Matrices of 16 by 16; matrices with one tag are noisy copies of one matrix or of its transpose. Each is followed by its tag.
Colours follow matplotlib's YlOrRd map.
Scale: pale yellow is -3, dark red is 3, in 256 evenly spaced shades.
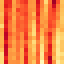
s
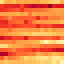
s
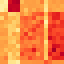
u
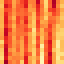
s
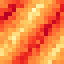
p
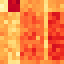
u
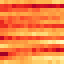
s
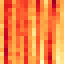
s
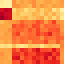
u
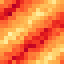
p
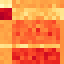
u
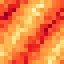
p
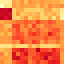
u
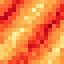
p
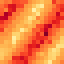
p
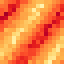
p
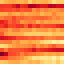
s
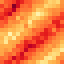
p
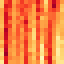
s
